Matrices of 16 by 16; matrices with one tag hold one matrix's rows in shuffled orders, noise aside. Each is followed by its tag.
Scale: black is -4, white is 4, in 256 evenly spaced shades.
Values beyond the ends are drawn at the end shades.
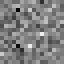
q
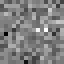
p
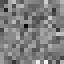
p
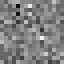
q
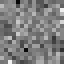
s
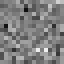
p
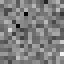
s
